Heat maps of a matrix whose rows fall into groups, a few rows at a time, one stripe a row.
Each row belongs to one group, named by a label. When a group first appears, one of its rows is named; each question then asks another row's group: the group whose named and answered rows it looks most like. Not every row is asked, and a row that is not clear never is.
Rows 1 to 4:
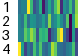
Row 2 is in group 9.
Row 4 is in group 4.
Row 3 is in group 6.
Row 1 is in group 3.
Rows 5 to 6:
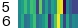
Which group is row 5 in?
6
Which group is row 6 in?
6
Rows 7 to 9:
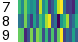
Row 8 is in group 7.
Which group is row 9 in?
6
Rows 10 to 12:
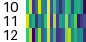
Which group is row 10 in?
6
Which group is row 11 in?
6
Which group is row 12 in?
6
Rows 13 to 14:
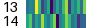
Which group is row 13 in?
3
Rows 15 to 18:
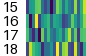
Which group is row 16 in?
7
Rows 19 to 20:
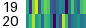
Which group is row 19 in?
7
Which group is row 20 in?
3
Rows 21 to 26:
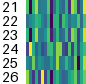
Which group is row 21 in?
7
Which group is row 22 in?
3
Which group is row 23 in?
7
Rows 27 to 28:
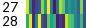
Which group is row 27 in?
4
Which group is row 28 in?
6
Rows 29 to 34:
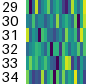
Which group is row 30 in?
9
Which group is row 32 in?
3
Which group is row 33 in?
6
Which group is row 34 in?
4
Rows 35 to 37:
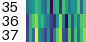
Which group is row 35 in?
3
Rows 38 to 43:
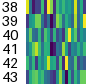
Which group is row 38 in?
4
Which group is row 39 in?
9
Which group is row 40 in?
6
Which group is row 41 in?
3
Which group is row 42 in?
6
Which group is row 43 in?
9
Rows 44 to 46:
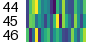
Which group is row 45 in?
3
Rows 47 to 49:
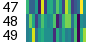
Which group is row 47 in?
4
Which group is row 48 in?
6
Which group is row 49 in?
9
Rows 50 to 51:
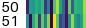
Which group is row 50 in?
9
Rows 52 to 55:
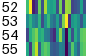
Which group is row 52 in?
6
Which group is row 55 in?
7
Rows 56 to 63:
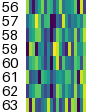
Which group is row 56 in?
4
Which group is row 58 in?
9
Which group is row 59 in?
9
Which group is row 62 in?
9
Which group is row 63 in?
7
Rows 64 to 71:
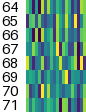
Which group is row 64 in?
4
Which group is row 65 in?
9
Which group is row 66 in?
4
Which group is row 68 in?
4
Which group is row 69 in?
3
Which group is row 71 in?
3
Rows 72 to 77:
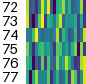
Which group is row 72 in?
4
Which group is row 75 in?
4
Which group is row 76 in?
4
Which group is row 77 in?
7
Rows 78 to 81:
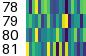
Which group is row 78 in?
7
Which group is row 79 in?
3
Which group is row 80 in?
7
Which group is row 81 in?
6
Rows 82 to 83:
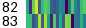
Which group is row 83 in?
6
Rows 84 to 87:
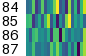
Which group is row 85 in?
6
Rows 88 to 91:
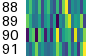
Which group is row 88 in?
3
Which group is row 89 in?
6
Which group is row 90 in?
9
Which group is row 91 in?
9
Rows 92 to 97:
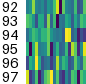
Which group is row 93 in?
6
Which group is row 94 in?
6
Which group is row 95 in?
7
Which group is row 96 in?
3
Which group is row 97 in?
7
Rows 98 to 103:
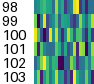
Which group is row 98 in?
6
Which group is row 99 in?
7
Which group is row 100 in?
4
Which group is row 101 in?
7
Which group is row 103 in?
6
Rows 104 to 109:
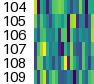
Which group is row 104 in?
7
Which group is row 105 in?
3
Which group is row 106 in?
3
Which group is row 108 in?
3
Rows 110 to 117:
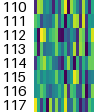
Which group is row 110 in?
3
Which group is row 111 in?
6
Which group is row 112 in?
7
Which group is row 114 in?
9
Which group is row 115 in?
6
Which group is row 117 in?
4
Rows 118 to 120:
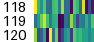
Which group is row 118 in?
6
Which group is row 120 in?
4
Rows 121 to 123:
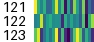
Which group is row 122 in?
9
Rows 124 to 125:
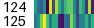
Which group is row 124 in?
4
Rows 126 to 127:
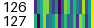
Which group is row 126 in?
9
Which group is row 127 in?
7
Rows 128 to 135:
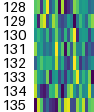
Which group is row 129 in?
7
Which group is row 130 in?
3
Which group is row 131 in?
6
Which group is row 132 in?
6
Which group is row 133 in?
6
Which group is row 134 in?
4
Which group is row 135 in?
9
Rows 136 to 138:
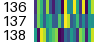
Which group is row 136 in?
9
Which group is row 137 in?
9
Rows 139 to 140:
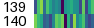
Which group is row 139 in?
9
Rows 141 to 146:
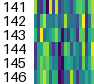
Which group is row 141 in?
4
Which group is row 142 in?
7
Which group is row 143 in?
7
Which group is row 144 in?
9
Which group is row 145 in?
9
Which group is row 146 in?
3
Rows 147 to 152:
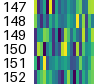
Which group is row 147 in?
4
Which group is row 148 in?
4
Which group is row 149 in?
9
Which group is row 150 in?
9
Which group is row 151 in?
7
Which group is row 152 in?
9
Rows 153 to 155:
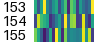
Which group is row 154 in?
3
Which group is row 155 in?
4
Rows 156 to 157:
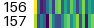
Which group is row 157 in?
4
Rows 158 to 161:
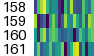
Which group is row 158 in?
3
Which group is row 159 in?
4
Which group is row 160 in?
7
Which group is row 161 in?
6
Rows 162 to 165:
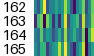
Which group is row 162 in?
7
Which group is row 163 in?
9
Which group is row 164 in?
9
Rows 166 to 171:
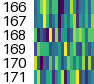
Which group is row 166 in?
3
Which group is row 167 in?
3
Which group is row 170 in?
4
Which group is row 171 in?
6
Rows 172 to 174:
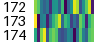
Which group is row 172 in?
6
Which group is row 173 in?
7
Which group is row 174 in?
7
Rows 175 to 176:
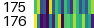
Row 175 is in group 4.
